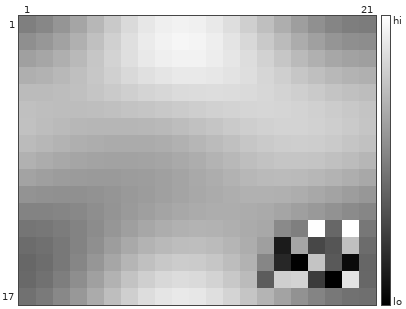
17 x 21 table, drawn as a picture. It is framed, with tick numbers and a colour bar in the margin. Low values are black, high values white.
Stripes: none. Histogram: skewed, a long tail of low values. Ninth with the highest average: top middle. Ninth with the lowest average: bottom right. Roughest part: bottom right. Odd patch: rougher, in the bottom right. Average level on the scale: 70%.
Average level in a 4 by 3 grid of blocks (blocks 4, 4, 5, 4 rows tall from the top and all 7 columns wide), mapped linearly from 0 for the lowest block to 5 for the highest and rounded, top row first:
3 5 2 | 3 4 4 | 1 2 2 | 1 4 0
